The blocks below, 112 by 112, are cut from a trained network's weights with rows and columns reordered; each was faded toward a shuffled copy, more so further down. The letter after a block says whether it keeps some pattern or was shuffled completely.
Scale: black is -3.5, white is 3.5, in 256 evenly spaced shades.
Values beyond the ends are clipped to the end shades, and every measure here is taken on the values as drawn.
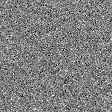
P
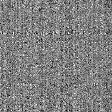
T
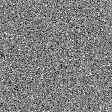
P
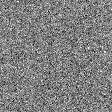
P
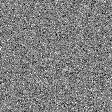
P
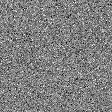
P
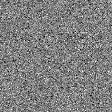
T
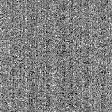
T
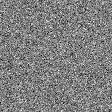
P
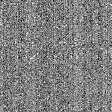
T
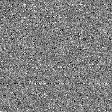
T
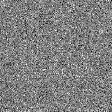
T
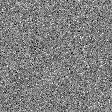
P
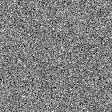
P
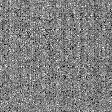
T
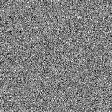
T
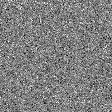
P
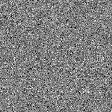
T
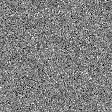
P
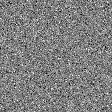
P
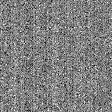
T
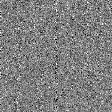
T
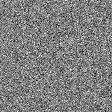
P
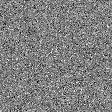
P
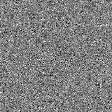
T
